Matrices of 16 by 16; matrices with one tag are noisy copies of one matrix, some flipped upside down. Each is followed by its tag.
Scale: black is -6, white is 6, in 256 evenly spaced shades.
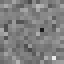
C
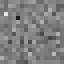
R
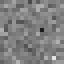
C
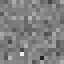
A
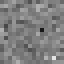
C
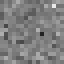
C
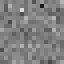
A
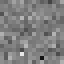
A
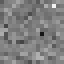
C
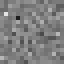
R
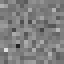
R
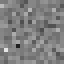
R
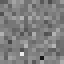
A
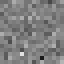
A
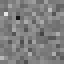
R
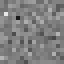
R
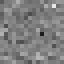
C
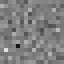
R
